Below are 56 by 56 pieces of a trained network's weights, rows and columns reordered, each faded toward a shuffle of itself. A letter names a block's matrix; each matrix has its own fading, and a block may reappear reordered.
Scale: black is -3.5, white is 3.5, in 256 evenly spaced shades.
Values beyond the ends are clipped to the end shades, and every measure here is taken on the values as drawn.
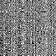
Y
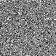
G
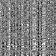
Y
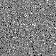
G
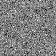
G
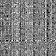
Y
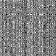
Y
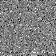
G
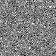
G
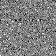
G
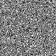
G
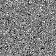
G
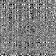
Y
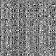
Y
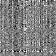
Y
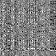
Y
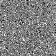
G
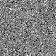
G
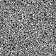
G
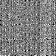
Y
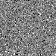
G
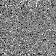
G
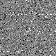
G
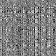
Y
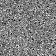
G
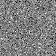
G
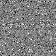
G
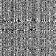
Y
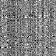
Y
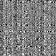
Y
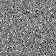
G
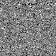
G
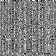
Y
